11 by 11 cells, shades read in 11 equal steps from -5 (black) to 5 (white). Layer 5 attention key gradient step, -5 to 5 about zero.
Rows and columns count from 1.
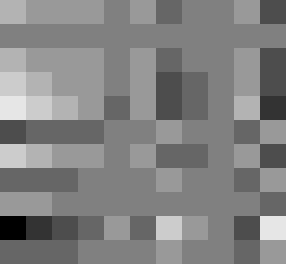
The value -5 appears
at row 10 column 1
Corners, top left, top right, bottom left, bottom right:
2 -2 -1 1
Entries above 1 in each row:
1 0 1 2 4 0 2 0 0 2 0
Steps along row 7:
down down same down up down same up up down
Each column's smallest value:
-5 -3 -2 -1 -1 -1 -2 -1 0 -2 -3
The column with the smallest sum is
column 11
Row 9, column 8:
0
